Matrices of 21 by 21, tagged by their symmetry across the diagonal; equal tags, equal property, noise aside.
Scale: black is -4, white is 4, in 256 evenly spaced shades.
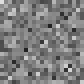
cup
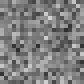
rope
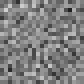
cup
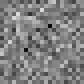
cup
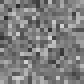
cup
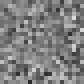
rope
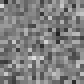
rope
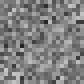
cup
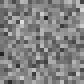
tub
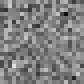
rope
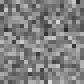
tub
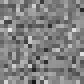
tub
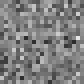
tub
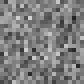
tub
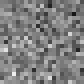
rope
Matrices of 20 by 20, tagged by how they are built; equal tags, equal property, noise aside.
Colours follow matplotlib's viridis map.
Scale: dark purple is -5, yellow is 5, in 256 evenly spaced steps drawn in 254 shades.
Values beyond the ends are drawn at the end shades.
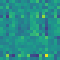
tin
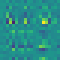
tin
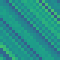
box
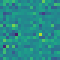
tin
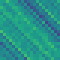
box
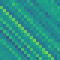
box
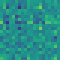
tin
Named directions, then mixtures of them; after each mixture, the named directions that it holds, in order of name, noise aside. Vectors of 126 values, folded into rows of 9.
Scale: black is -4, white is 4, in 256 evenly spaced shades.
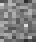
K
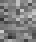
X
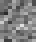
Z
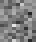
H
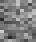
X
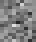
H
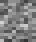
K, Z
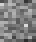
K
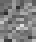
Z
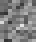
Z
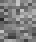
X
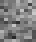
H, X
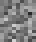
H, Z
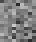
H, K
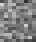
K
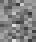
H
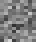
H, Z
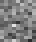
H, X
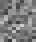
H, Z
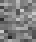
X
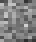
K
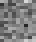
K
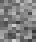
H, X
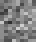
X, Z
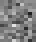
H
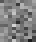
H, K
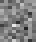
H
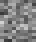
K, Z
